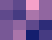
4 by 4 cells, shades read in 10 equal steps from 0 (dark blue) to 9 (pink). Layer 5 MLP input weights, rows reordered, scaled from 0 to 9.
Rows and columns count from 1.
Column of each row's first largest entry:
3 3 2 2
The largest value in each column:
4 6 9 5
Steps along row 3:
up down down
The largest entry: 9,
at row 1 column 3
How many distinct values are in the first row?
4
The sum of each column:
15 16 18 13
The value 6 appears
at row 2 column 3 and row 4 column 2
